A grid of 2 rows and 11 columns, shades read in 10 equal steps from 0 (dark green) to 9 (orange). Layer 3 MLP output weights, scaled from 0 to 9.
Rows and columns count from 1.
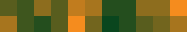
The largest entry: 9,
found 2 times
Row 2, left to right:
6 2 1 3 9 4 0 1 3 4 6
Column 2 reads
2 2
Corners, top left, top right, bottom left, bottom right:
3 9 6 6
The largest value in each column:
6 2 5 3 9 6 1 1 5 5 9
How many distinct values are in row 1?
7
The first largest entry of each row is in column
11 5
